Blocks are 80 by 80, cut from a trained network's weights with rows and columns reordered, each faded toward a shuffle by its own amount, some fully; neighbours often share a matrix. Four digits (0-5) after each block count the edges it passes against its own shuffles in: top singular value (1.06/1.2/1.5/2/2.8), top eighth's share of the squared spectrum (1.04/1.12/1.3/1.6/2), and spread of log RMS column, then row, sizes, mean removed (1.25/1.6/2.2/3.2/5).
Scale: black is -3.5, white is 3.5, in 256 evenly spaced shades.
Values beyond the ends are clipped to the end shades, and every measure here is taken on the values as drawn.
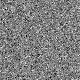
0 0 0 0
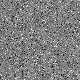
0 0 0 0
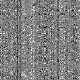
3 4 2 3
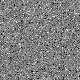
0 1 0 0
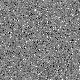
0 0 0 0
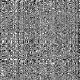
3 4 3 3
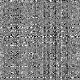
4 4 2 3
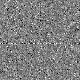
2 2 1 1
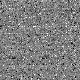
2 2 1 1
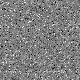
1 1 0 0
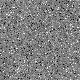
0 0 0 0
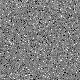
0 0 0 0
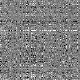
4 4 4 3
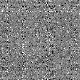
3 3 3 1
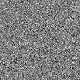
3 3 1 1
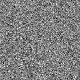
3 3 0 1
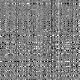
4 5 2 4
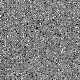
1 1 0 1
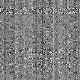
3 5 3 4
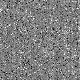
1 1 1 0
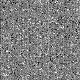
2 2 0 2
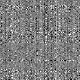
3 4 2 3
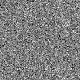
2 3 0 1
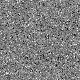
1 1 0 0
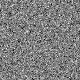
2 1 0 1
